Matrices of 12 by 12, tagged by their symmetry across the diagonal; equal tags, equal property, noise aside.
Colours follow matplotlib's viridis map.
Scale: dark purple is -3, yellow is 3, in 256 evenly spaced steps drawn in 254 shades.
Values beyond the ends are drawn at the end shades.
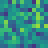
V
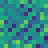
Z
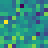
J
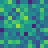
Z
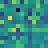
J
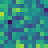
V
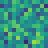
V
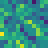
J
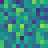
V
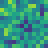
Z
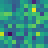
J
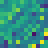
Z
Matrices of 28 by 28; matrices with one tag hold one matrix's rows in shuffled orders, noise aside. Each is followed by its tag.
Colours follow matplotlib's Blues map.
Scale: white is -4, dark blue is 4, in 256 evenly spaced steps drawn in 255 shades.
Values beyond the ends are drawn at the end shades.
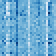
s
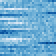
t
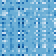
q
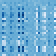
q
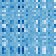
q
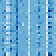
s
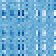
q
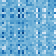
q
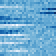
t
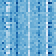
s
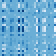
q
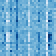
s
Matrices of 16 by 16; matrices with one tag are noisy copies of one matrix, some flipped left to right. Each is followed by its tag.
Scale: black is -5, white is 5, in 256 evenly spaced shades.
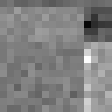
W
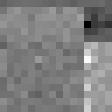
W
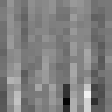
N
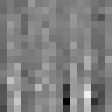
N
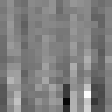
N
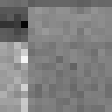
W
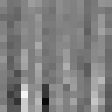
N
